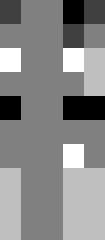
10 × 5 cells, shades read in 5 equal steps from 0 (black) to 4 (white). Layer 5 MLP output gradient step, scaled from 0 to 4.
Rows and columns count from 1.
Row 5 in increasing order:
0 0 0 2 2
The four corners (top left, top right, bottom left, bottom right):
1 1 3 3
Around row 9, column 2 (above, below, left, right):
2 2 3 2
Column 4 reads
0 1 4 2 0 2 4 3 3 3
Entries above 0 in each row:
4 5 5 5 2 5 5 5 5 5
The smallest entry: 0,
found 4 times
